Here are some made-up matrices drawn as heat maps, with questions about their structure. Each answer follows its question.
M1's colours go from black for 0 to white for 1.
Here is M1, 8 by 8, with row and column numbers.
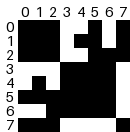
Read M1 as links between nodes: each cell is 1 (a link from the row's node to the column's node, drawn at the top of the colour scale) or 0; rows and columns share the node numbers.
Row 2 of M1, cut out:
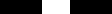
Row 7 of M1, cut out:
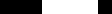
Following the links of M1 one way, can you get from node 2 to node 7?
yes
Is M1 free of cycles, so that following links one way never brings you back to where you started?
no
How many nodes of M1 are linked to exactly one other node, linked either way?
1
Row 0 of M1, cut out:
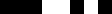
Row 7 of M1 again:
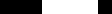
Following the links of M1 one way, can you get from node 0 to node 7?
yes
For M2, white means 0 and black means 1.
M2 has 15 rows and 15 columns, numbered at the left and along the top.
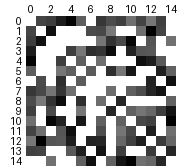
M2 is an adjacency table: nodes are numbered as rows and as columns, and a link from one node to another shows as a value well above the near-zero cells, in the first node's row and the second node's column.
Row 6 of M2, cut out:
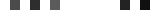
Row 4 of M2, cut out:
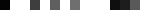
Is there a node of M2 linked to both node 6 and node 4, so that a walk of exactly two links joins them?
yes
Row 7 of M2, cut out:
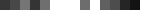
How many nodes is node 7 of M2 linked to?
10
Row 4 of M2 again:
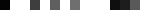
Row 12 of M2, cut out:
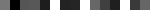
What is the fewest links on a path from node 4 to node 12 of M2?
1
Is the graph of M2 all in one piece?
yes
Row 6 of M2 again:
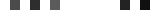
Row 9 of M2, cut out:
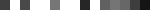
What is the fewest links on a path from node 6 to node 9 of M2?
2
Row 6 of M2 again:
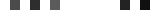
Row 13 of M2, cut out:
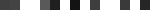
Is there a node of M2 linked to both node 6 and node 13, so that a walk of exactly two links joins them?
yes
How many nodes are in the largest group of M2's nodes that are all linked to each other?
6
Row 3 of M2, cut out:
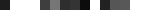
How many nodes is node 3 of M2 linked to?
9
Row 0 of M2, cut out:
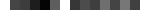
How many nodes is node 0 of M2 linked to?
12
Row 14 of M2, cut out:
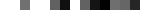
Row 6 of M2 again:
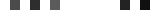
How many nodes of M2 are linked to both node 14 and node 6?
2
